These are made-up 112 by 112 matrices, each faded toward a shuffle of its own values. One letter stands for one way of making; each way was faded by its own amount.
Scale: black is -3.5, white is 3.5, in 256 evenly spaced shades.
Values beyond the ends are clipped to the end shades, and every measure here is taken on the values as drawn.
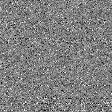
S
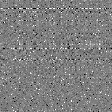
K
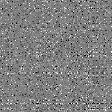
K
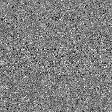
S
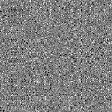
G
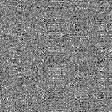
G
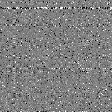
K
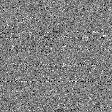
S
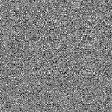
G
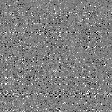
K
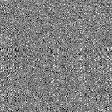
G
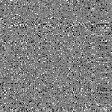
K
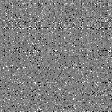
K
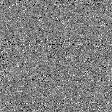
S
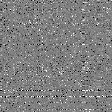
K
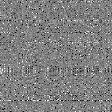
K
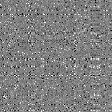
K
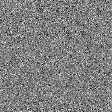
S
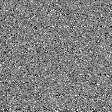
S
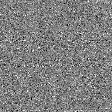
S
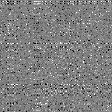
K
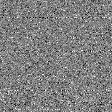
S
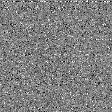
S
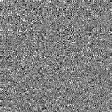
G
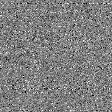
S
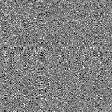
G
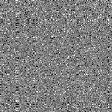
G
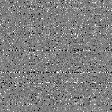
K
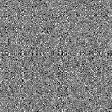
G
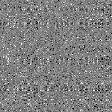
K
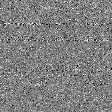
S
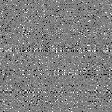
K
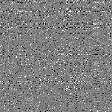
K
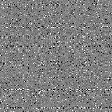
K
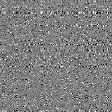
K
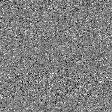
S
